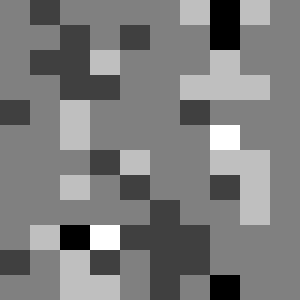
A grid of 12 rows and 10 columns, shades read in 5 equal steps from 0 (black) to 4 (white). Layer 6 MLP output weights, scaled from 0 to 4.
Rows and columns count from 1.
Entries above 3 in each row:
0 0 0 0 0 1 0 0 0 1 0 0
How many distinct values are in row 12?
4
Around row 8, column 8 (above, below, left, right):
3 2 2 3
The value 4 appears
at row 6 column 8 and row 10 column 4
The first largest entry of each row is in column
7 1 4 7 3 8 5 3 9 4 3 3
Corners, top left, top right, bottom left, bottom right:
2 2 2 2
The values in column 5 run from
1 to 3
